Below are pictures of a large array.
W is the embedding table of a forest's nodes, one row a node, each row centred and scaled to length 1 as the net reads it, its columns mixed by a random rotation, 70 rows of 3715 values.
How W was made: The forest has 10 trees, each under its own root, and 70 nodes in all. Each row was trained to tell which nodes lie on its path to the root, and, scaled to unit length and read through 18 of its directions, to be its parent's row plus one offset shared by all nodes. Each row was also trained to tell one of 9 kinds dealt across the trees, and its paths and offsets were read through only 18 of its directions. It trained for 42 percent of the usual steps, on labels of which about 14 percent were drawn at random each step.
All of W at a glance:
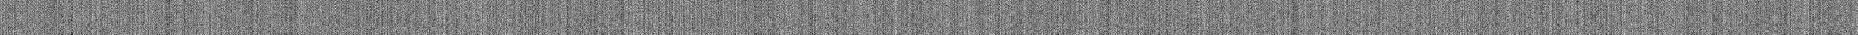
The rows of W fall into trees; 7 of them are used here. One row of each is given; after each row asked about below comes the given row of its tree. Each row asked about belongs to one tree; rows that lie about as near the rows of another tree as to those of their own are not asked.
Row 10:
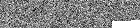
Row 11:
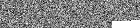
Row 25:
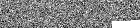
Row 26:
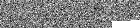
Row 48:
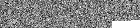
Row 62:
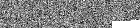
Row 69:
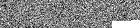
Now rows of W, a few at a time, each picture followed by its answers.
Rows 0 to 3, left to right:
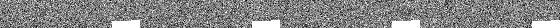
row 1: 25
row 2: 48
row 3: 48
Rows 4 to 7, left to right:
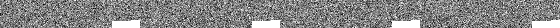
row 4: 26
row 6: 48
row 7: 25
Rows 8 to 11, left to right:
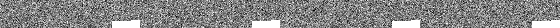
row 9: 62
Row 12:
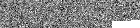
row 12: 69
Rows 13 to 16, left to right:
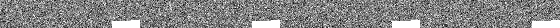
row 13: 26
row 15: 25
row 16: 48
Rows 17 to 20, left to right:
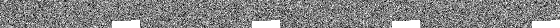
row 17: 11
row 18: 26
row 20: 69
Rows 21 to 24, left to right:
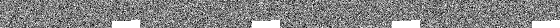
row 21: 10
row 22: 48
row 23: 11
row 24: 11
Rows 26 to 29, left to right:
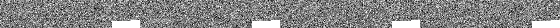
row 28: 25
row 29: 26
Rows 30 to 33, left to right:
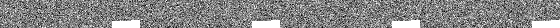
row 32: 69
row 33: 26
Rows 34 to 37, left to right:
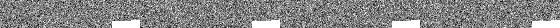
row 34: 25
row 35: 25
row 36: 25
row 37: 48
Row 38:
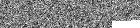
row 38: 48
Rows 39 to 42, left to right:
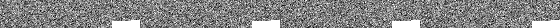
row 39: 26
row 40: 26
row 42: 26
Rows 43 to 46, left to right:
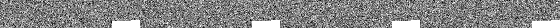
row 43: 48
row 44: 11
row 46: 25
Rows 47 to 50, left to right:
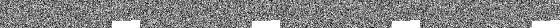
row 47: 48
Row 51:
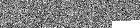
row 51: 62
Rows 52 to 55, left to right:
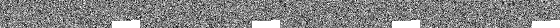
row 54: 69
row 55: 48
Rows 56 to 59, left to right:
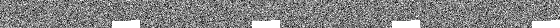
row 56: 10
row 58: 25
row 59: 69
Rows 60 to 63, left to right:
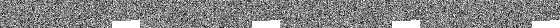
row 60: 26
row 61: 62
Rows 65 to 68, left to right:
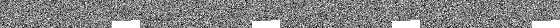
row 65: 48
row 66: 26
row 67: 25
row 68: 25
